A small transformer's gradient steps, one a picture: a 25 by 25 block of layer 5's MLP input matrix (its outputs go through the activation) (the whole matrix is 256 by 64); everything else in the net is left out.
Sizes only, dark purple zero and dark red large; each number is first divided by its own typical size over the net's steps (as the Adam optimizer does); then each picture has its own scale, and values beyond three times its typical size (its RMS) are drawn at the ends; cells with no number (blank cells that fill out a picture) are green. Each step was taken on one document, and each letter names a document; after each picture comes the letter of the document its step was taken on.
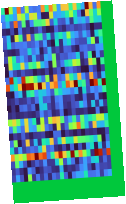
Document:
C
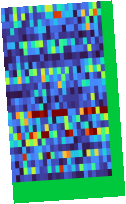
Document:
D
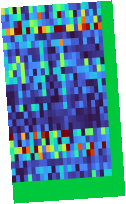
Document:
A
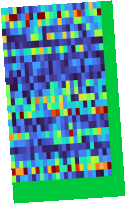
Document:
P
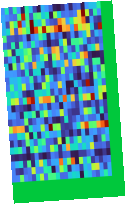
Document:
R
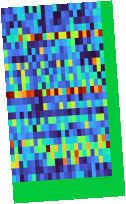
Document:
C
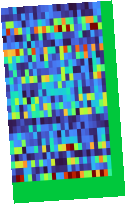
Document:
R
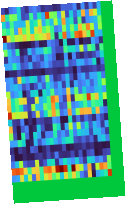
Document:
P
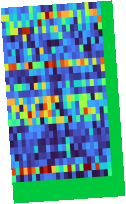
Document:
P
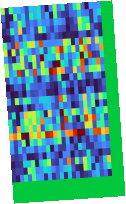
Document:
D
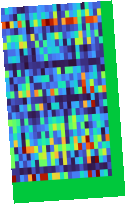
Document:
C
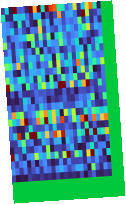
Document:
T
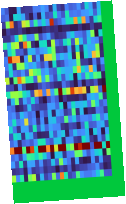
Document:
C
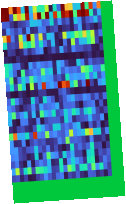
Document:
T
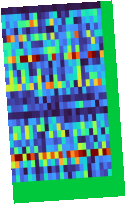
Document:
C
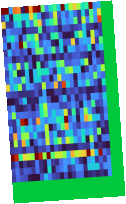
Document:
T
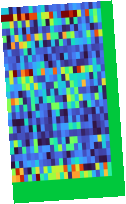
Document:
P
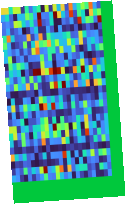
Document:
T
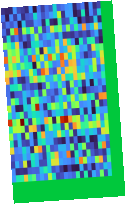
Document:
R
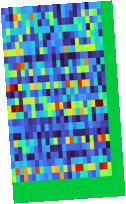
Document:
P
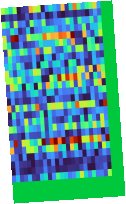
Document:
C
